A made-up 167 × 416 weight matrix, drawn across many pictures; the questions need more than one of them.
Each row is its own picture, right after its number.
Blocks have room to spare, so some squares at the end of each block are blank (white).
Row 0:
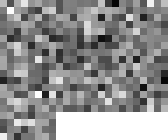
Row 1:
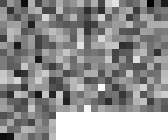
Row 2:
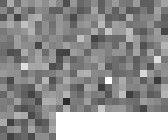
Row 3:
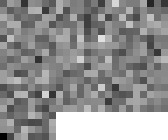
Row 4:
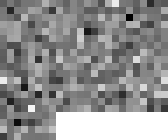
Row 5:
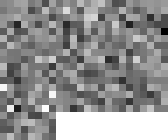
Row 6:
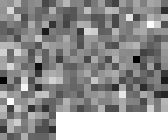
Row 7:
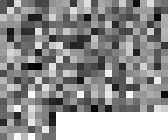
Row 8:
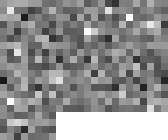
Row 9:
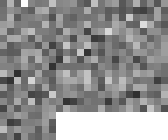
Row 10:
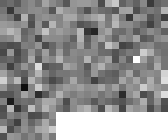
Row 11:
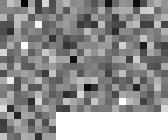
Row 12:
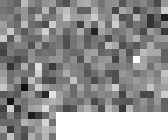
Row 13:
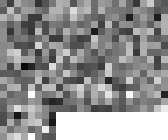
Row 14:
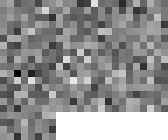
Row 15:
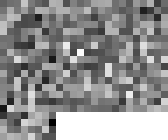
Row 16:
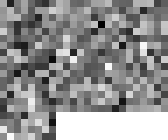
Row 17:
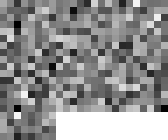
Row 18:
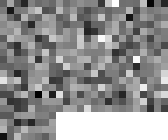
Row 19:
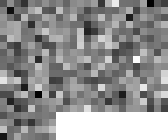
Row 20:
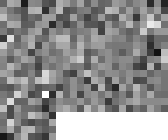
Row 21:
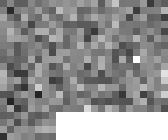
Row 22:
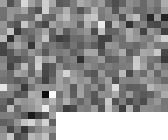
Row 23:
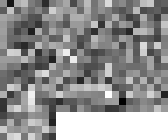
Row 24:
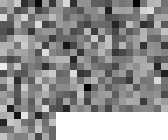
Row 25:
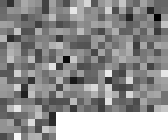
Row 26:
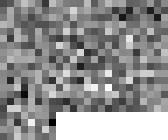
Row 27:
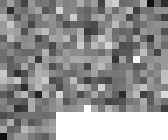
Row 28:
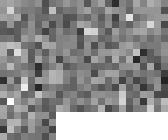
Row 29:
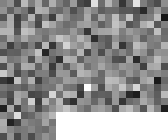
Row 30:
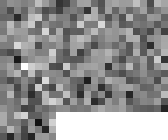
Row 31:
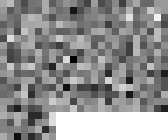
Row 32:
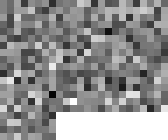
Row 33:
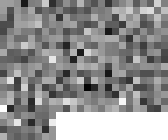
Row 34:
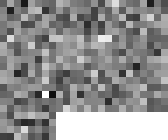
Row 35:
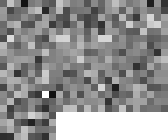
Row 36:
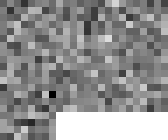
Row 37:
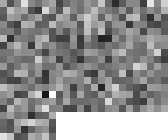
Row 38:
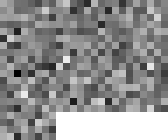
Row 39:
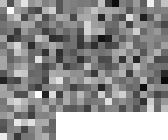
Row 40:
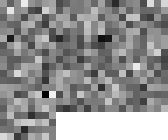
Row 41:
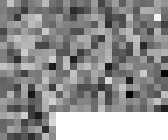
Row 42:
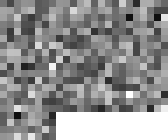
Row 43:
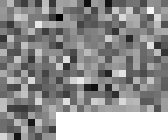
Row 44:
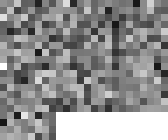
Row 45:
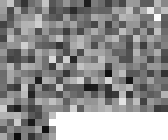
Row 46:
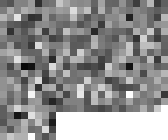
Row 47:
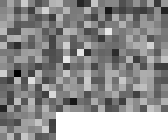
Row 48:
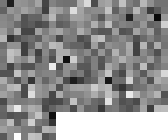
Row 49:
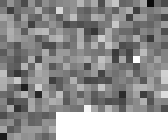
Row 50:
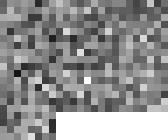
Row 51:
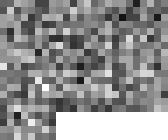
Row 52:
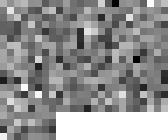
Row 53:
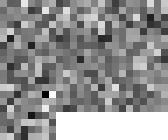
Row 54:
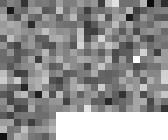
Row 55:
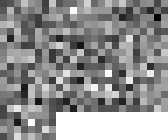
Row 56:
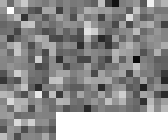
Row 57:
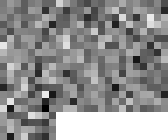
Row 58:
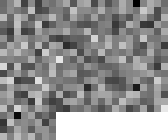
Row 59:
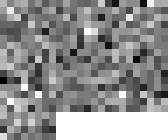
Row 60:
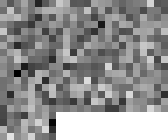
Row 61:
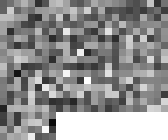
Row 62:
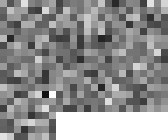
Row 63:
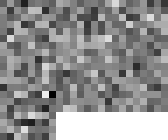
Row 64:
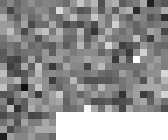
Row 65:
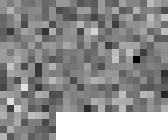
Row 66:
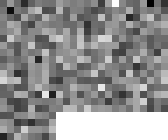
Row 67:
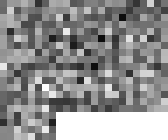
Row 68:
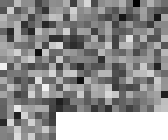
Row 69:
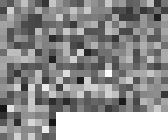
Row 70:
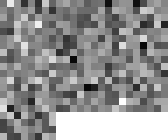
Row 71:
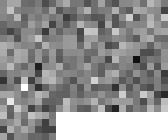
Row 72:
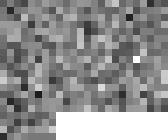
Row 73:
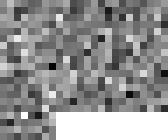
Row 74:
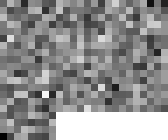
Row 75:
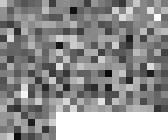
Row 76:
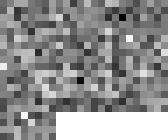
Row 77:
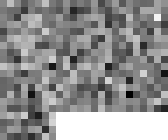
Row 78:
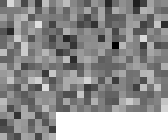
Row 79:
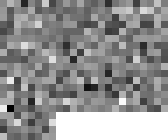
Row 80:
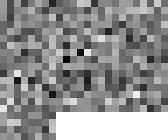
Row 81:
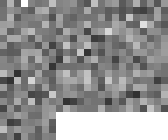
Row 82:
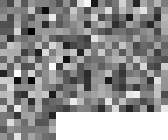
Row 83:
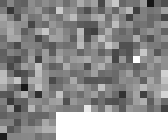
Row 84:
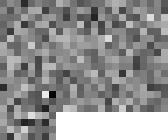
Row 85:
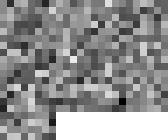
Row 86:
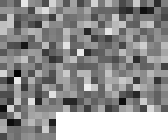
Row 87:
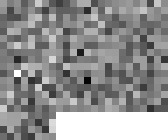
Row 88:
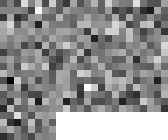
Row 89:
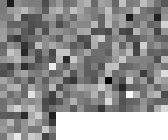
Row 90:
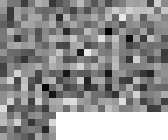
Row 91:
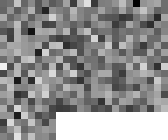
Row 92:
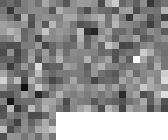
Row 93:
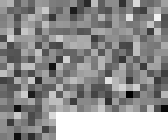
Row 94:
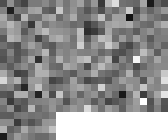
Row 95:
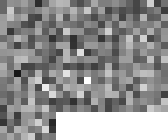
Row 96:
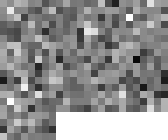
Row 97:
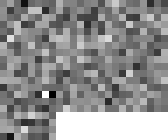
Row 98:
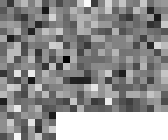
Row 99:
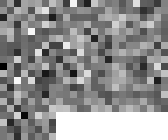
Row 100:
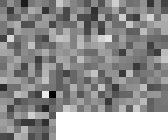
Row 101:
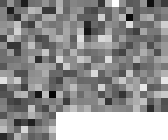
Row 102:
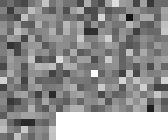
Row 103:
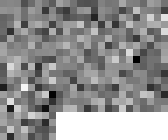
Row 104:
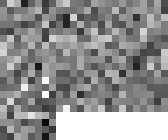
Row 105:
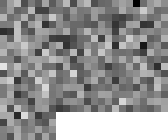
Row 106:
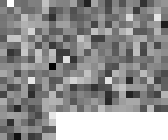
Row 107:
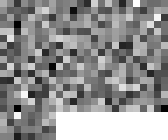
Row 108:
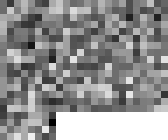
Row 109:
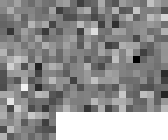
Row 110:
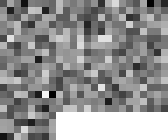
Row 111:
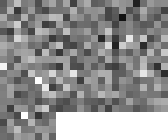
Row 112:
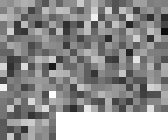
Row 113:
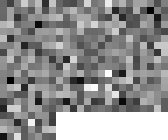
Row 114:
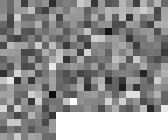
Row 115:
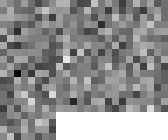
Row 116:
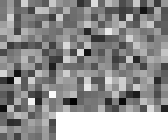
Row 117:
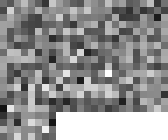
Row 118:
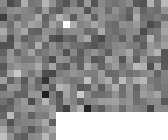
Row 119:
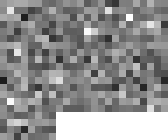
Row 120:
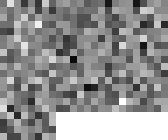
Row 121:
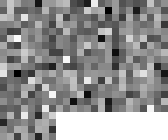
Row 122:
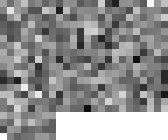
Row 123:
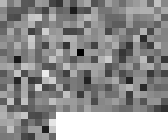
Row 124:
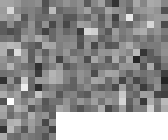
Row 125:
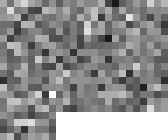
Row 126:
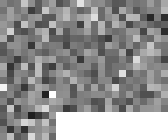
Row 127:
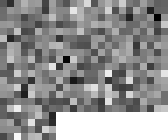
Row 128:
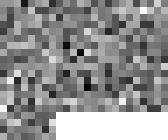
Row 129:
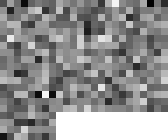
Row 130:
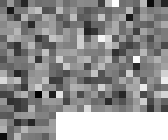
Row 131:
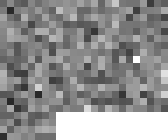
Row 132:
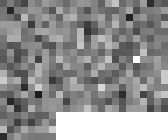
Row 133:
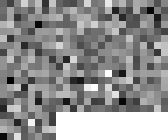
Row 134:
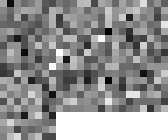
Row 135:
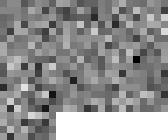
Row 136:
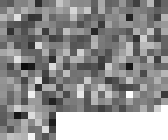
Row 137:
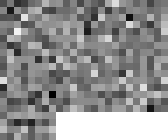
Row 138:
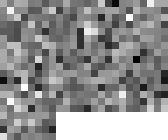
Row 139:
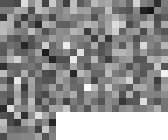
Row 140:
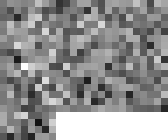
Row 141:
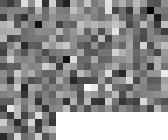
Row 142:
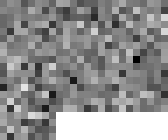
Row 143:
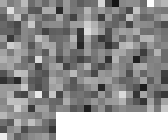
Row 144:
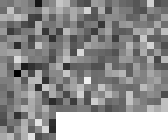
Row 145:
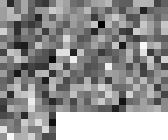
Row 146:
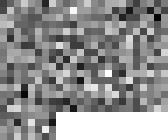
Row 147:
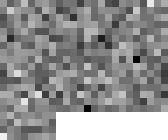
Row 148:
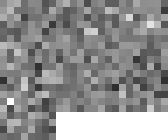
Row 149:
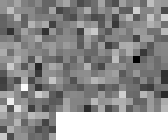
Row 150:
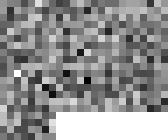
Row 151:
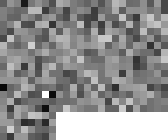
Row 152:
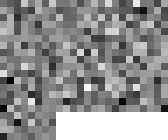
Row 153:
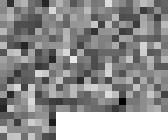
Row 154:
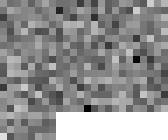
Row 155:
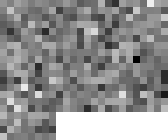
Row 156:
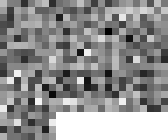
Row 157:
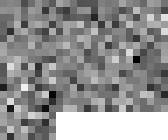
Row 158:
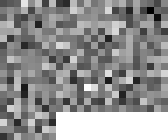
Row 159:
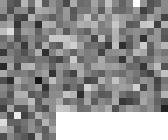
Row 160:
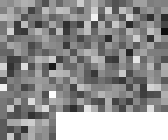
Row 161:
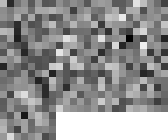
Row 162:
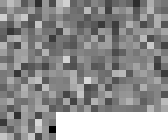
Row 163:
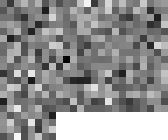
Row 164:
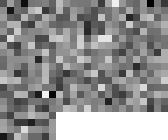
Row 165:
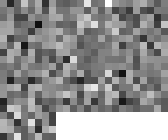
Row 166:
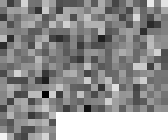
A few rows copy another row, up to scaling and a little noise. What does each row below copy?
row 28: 124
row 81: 9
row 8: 119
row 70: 120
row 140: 30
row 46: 136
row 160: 112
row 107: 17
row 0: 39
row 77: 41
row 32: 114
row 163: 98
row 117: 69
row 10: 92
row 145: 16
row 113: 133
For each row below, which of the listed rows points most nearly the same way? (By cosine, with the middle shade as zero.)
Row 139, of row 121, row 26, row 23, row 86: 86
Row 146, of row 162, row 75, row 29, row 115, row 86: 86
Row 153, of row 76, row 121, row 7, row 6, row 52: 7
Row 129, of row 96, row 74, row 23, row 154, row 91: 74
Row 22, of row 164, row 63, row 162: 162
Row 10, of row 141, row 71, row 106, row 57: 141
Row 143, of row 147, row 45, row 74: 147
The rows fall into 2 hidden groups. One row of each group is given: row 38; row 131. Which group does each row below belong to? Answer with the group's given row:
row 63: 131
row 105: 38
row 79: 38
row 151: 131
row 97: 131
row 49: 131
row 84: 131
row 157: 131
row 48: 38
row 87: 38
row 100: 131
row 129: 131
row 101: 131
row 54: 131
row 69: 38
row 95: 38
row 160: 131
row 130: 131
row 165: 38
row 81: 38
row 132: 131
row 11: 38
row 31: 38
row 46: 38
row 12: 131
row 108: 38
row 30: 38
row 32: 38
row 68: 38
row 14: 38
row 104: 131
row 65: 131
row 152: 38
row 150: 38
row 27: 131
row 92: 131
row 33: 38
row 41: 38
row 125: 131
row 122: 131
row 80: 38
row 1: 131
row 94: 131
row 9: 38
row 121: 38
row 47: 38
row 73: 38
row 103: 131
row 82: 38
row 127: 38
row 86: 38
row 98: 38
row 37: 131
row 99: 38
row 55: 38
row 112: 131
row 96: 131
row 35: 131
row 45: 38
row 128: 38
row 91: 38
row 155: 131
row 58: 38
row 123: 38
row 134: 38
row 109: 131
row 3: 131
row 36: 131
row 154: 131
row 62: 131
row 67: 38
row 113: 38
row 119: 131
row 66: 131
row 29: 38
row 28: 131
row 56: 131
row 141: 38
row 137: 131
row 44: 38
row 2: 38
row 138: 131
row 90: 38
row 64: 131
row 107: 38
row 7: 38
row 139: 38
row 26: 38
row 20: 131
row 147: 131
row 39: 131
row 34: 131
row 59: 131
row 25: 38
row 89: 38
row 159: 38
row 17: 38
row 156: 38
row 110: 131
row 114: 38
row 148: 131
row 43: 38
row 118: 131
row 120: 38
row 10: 131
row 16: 38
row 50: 38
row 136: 38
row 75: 38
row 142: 131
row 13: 38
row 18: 131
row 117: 38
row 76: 38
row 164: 131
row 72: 131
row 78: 38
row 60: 38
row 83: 131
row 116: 38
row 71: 131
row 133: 38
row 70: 38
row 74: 131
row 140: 38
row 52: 131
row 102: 131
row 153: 38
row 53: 131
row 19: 131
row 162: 38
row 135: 131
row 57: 131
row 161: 38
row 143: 131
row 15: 38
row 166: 131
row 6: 131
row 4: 131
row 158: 38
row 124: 131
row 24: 38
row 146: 38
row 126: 131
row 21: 131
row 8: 131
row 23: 38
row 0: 131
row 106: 38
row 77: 38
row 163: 38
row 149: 131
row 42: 38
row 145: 38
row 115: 38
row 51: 38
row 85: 38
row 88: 38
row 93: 38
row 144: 38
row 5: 131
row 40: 131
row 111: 38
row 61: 38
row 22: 131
